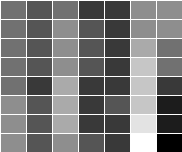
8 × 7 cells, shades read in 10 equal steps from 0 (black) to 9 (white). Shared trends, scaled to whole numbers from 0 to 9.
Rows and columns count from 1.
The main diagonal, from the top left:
4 3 5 3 2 7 1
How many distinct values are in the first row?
4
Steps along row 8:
down up down down up down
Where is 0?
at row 8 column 7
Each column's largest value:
5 3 6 3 3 9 5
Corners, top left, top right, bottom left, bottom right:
4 5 5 0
